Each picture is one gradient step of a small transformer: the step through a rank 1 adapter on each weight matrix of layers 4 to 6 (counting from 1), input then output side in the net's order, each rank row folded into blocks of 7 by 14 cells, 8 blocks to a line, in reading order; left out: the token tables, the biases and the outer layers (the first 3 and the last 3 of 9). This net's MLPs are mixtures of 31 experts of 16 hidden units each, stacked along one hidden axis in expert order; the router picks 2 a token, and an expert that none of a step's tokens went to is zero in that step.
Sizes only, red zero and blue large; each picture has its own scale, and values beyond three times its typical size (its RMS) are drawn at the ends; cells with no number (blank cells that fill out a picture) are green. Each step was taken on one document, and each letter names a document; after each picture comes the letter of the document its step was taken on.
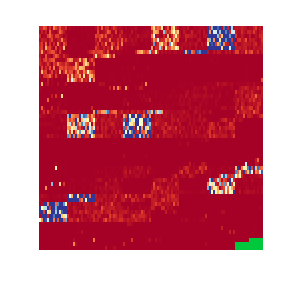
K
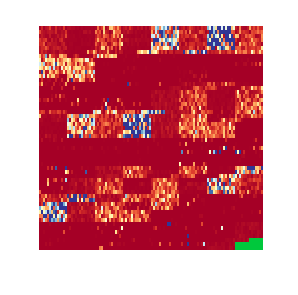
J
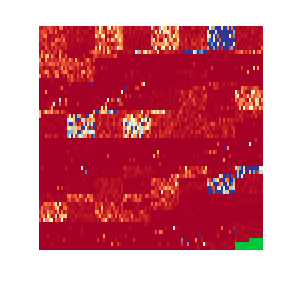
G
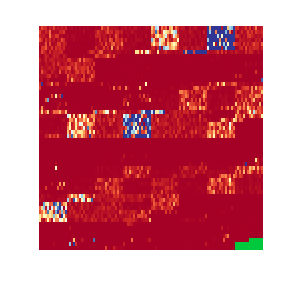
K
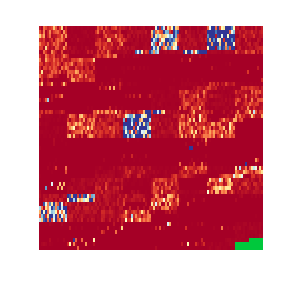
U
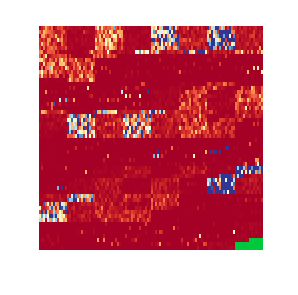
G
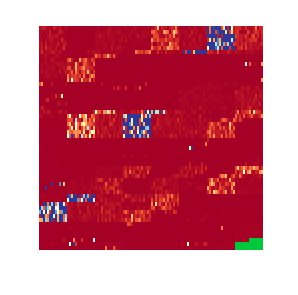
K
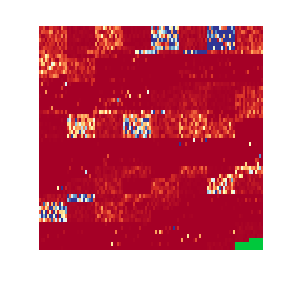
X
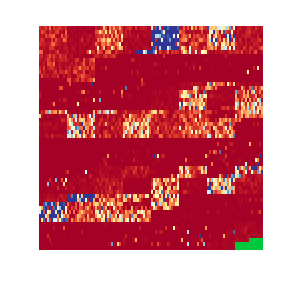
X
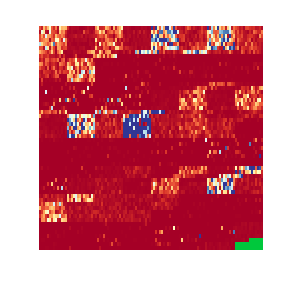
G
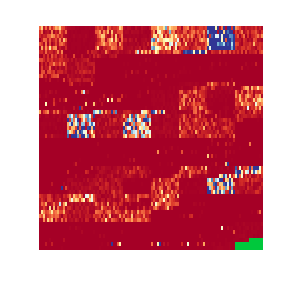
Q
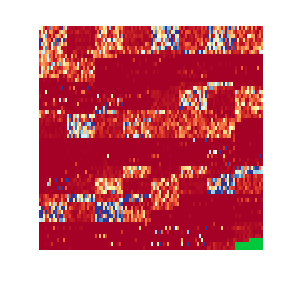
Q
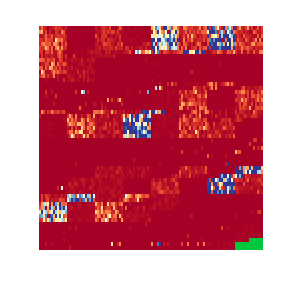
Q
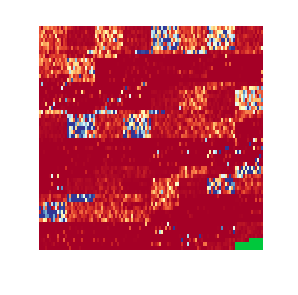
G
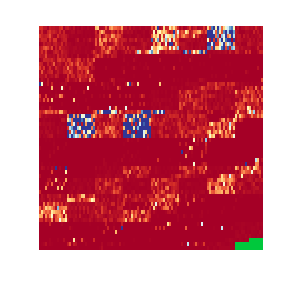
U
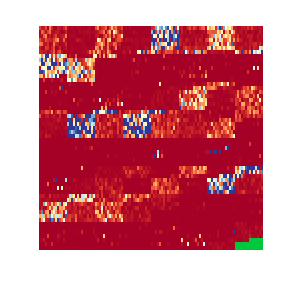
X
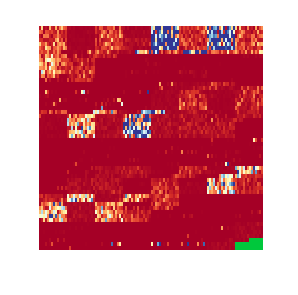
Q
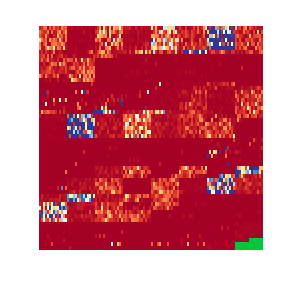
Q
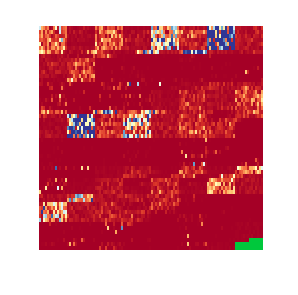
U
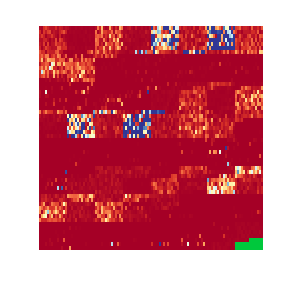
Q
